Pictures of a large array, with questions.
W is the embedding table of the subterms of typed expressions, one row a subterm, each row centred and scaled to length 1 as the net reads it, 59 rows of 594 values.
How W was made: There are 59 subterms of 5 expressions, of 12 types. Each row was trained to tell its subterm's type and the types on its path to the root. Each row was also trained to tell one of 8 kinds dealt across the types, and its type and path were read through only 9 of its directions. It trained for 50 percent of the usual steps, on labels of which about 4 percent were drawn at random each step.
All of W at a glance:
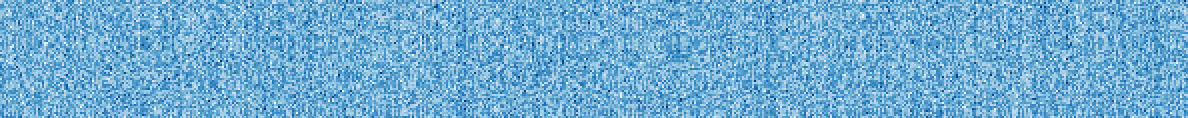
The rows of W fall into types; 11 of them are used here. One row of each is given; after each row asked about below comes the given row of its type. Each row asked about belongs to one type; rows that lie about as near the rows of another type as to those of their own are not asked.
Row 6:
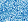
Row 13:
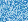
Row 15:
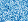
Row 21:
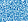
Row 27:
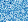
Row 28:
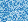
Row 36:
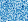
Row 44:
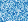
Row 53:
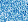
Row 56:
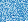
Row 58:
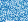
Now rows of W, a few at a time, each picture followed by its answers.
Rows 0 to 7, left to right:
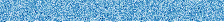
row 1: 15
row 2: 56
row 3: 58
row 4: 13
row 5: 15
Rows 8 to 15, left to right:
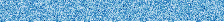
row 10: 44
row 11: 56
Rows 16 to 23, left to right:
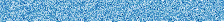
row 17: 6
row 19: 44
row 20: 44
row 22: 21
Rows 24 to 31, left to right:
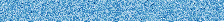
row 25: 6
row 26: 15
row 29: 6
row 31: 13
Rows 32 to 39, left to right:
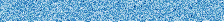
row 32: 13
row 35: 28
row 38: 58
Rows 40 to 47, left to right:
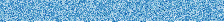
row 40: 56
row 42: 56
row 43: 56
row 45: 36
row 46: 58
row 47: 44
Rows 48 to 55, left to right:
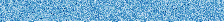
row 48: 15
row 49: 53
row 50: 6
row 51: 15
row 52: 21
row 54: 44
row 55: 21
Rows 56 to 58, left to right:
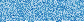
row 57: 21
